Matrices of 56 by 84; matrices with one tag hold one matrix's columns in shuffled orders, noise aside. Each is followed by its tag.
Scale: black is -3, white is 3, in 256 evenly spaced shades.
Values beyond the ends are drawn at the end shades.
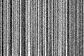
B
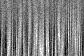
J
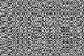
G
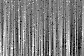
J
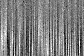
J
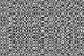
G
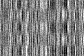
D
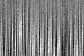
J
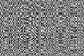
G
